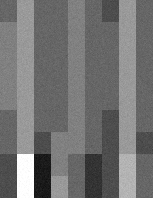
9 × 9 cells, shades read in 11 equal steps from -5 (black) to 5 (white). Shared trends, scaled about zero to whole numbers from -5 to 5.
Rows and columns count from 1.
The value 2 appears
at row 8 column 8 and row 9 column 8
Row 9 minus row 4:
-2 4 -3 2 -1 -2 -1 1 0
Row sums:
-5 -3 -3 -3 -3 -5 -6 -6 -5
